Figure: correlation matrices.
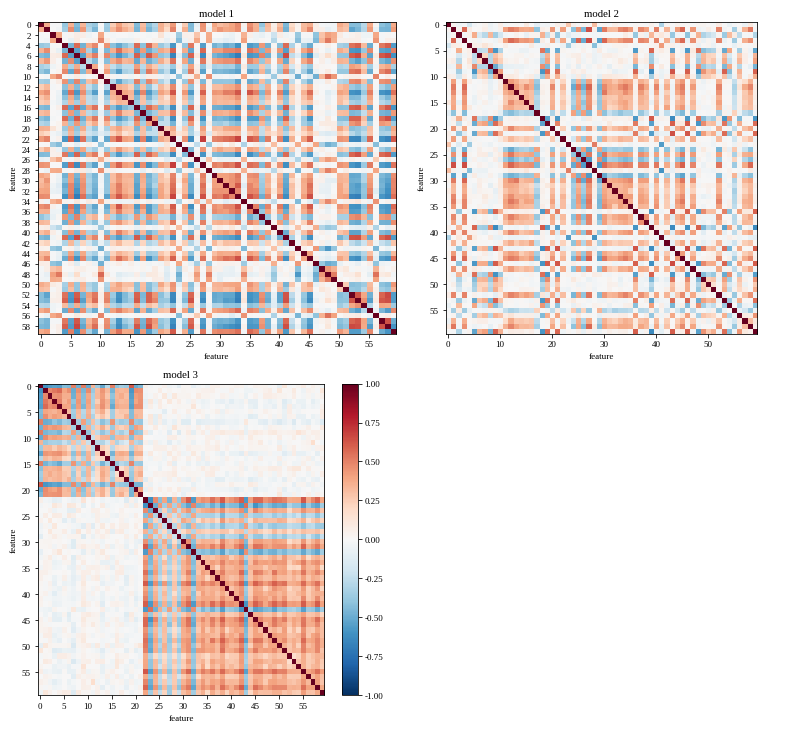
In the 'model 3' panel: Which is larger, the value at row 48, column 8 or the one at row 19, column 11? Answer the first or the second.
the second
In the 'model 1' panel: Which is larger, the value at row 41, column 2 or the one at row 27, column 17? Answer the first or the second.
the second
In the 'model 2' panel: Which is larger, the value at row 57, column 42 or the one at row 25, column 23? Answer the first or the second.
the first
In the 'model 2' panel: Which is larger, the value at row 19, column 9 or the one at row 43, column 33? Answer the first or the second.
the first
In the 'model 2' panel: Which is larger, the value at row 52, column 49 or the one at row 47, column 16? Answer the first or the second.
the second
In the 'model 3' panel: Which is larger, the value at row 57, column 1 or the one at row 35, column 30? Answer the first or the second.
the second
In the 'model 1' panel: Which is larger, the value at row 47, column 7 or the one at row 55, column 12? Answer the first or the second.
the second
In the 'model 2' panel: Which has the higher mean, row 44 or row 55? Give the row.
44
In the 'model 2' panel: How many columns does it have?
60
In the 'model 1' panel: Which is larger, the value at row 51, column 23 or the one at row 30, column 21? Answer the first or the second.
the second
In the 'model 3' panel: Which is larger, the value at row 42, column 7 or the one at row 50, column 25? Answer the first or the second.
the first
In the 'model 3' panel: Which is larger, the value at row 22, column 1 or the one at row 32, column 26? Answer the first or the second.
the first
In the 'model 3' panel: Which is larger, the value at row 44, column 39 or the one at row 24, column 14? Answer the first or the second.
the first
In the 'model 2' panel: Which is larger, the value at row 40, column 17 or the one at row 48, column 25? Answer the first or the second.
the second
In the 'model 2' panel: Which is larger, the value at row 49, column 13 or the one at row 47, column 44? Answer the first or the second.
the second
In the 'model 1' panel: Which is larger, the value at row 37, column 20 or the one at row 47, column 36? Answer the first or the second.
the second
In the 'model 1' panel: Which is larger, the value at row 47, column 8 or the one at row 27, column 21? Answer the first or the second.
the second
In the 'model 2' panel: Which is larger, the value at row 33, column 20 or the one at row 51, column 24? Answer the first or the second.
the first
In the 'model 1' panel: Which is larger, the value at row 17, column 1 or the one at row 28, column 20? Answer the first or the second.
the first
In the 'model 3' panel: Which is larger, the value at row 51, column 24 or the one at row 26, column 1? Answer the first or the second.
the first
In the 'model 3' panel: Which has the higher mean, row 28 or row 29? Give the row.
28
